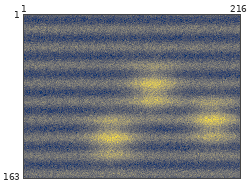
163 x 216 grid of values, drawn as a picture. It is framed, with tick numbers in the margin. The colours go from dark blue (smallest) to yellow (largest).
Bumps: three. Stripes: horizontal, repeating 9 times. Average level on the scale: 40%.
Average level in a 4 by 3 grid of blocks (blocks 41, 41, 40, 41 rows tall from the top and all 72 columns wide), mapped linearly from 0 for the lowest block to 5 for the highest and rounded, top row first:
000
031
145
131
